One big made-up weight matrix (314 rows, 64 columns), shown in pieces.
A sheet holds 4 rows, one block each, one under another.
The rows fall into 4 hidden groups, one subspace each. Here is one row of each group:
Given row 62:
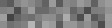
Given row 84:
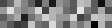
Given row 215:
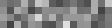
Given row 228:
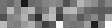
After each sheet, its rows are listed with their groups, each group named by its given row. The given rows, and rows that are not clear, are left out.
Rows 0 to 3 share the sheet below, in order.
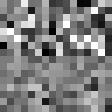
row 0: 215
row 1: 62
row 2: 84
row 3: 228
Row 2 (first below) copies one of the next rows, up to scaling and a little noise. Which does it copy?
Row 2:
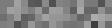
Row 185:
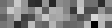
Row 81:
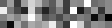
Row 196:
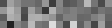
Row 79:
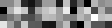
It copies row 185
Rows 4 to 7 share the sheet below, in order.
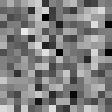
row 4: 228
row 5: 228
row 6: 215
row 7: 215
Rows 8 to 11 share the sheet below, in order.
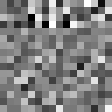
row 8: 215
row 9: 228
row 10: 84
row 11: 228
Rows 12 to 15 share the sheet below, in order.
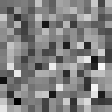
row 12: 215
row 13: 62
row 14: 215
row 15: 215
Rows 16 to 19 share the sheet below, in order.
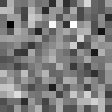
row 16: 84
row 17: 84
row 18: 62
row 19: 62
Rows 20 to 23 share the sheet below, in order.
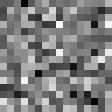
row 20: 228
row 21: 228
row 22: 215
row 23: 62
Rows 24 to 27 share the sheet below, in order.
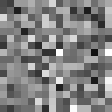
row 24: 62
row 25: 228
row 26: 228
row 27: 215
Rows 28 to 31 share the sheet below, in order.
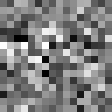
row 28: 84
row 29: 62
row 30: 228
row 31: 84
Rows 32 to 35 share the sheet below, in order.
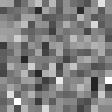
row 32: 84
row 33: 62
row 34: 228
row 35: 215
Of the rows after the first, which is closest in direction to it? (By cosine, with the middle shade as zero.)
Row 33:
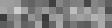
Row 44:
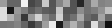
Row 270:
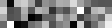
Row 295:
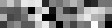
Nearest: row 295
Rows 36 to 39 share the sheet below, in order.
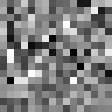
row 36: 215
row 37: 84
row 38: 84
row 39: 62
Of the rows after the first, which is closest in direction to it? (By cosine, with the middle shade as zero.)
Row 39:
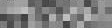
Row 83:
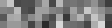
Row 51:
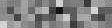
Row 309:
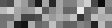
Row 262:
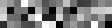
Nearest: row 309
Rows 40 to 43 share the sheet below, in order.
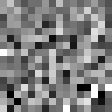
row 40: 62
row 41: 215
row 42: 215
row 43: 215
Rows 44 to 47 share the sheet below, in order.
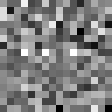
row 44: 228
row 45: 215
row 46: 84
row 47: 228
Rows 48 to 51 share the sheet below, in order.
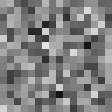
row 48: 62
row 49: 228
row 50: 62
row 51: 215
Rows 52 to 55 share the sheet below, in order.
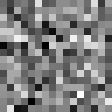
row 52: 215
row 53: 62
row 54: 62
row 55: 84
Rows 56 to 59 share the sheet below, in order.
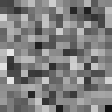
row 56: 62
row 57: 215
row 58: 84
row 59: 228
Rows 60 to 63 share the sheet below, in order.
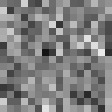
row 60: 228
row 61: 62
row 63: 62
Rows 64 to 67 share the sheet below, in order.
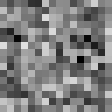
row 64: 228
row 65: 62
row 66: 215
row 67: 62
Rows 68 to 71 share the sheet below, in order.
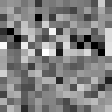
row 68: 215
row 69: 62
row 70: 228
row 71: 215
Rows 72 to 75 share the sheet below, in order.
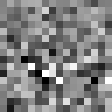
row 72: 228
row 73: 84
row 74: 228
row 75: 62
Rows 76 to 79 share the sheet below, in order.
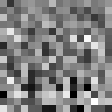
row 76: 62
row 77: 62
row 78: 84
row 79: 84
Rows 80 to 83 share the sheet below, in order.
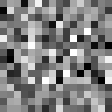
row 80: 228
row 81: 84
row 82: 62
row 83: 62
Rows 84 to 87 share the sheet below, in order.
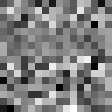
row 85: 62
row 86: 215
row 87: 215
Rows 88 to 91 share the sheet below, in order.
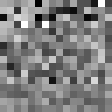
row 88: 215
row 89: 62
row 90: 84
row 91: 62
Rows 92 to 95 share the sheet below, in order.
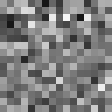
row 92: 62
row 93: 62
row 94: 228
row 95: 84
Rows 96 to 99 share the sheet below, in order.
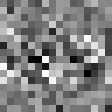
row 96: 228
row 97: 62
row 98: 228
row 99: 228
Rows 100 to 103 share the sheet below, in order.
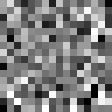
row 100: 62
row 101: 215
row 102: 84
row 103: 215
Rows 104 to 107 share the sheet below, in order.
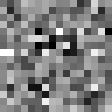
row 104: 215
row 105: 215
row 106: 62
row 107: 228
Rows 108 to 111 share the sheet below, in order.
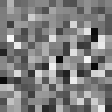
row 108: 84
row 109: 215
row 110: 215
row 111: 62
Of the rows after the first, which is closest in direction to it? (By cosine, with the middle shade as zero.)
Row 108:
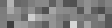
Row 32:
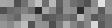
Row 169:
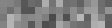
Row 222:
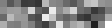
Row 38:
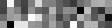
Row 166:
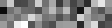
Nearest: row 38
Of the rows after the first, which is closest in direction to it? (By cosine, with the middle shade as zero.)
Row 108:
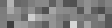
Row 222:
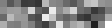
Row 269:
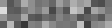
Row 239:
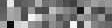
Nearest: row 239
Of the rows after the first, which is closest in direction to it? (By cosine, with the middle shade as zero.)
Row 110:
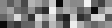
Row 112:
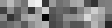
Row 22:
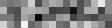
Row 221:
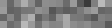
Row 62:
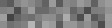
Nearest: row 62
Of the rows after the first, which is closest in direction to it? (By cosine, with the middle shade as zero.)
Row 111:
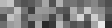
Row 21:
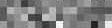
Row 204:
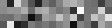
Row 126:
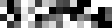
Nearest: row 204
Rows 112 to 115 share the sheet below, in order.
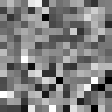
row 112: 228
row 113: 215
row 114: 228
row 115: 84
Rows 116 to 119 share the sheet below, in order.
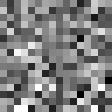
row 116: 215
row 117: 84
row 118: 228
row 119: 84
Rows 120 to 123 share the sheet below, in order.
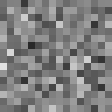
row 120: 228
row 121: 84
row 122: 84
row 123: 84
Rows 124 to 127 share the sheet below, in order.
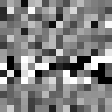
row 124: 228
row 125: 228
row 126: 215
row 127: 84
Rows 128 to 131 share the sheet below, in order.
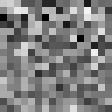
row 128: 62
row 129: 84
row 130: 215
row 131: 215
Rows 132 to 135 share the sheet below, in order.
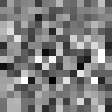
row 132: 215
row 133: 62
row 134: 84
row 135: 62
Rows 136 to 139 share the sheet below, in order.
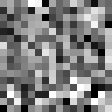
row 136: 228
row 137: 62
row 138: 215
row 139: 215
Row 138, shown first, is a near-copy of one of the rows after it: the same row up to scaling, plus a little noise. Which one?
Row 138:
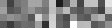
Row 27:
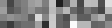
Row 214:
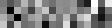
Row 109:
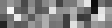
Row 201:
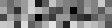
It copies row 27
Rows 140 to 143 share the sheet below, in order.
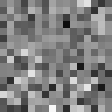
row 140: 215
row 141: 84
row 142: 84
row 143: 84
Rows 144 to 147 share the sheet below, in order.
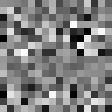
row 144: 215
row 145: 84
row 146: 228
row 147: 84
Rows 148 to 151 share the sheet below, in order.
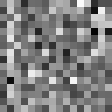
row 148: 215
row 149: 215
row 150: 84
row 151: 84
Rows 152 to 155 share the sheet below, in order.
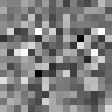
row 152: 215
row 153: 84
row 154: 215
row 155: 228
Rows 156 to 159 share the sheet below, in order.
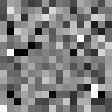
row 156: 84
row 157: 84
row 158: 62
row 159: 215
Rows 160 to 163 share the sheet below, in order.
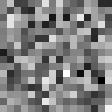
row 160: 62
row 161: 215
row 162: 62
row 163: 228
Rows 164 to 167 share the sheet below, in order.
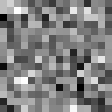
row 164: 62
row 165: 84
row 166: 84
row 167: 215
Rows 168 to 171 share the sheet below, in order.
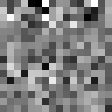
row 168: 228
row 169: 62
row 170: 84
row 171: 228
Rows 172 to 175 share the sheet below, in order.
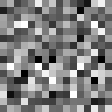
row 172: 84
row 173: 84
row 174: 84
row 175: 84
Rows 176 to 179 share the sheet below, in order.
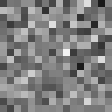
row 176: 84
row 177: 215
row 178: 84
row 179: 62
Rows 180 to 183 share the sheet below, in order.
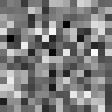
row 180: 215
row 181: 84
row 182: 62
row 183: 62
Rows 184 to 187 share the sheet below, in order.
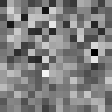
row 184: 84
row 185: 84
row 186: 228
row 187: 62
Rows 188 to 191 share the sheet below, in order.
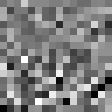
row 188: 228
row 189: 215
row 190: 228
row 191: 215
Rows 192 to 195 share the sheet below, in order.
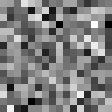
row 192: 228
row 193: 62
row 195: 84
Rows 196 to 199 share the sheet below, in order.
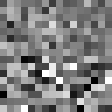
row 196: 84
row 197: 62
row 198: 228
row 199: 84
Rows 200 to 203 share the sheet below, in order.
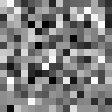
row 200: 62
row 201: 215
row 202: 84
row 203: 84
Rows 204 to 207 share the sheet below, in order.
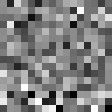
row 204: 84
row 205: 62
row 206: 62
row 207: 228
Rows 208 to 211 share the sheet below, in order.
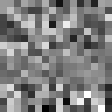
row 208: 215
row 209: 62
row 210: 228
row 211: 62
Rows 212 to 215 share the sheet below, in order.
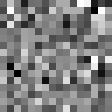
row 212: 215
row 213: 215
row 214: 215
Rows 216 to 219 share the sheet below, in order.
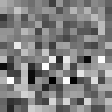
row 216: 62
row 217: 215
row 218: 84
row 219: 62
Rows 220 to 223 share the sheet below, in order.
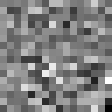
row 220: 215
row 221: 215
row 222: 228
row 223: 228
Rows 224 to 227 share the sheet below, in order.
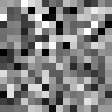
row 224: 228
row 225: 215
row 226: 62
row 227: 228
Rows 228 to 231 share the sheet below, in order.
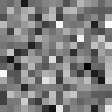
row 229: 84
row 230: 62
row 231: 228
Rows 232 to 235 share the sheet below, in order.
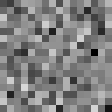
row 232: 62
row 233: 84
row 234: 84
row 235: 228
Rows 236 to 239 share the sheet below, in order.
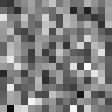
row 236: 62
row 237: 62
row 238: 62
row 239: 84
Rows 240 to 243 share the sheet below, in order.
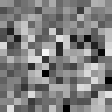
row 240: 84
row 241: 62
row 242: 228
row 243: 215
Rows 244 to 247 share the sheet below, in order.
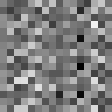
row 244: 84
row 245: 84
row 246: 84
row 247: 84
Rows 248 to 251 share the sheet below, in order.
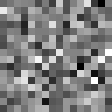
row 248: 84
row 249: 228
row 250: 84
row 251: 228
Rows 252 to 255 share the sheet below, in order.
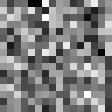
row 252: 228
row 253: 62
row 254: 62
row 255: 62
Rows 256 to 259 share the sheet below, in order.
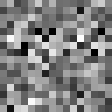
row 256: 84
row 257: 84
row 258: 228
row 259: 84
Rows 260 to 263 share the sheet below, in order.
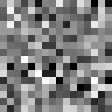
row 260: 215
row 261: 228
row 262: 228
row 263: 215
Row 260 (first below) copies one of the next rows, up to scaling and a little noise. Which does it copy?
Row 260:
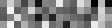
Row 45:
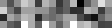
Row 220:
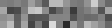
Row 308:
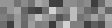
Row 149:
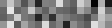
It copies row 149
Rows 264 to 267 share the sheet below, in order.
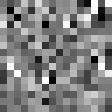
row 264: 215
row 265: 228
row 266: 215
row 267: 228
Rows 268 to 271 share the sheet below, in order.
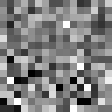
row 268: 215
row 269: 84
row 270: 84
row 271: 215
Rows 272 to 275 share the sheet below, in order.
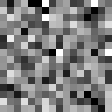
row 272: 228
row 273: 228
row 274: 62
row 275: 62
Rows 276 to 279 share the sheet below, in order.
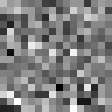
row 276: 62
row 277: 84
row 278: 84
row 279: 215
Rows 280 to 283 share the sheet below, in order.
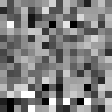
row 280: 84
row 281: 228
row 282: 62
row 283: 62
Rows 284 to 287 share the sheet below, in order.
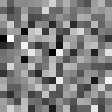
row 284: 84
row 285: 228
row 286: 228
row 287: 84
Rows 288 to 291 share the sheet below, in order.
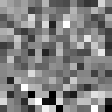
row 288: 215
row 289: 62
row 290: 84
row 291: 228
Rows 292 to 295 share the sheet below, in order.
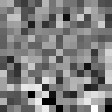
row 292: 62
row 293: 228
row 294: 62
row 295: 228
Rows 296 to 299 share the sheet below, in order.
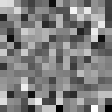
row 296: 62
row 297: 215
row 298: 84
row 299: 228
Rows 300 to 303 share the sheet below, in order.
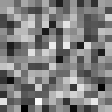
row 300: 215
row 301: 62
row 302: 215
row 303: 215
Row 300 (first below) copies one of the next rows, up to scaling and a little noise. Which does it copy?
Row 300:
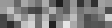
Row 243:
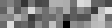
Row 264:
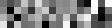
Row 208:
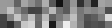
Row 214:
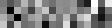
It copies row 208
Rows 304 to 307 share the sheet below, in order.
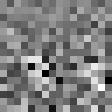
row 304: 84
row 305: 62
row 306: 228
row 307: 84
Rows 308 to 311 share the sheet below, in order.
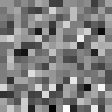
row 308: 215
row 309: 84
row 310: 84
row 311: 84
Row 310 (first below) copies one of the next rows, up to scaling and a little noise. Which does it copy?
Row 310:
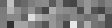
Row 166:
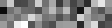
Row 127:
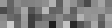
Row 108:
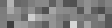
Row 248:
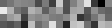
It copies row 108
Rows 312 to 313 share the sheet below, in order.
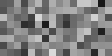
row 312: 215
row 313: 84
